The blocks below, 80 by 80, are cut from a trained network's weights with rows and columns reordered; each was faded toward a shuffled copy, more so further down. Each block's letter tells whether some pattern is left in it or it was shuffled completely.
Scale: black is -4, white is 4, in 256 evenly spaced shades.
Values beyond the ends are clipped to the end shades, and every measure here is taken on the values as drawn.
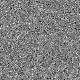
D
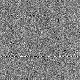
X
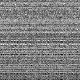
X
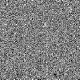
X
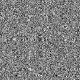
X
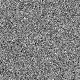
D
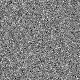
D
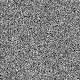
D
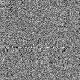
X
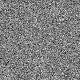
D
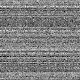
X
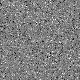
D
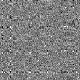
X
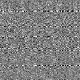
X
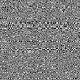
X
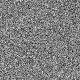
D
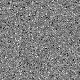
D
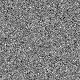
D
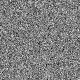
D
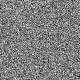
D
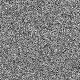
D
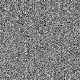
X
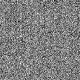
X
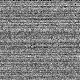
X
